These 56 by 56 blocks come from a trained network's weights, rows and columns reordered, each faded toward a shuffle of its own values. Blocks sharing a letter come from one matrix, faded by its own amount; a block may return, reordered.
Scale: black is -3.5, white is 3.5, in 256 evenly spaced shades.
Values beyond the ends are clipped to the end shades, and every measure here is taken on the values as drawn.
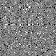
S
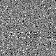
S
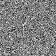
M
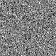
M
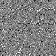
S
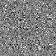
S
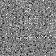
S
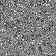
S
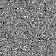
S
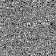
S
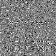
S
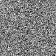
M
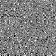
S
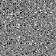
S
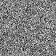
M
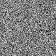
M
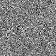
M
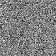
M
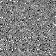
S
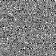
S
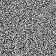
M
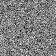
M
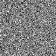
M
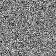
M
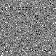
S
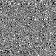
S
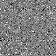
S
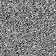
M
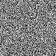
M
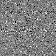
S
